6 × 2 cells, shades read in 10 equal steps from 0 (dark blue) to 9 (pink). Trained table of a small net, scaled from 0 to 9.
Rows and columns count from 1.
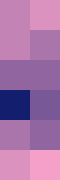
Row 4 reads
0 4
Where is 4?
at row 4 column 2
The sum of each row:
15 13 10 4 11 17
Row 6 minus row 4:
8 5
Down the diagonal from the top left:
7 6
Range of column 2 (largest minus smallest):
5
